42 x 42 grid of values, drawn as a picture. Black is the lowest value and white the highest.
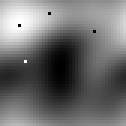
Ninth with the lowest average: centre. Stripes: none. Calmest part: bottom right. Lone odd cells: 4, 1 higher and 3 lower than their neighbours.
